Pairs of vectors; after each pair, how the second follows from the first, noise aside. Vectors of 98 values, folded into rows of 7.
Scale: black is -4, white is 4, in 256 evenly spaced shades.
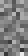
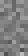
shrunk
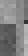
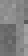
shrunk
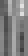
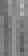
shrunk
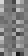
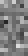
shuffled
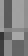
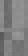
shrunk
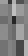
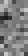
shuffled
